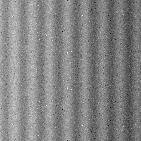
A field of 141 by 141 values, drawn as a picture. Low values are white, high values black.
Values rise toward the right. Stripes running up and down repeat 8 times from left to right. The top and bottom halves mirror each other. On average the colour sits 50% of the way up the scale. The values follow a bell shape.
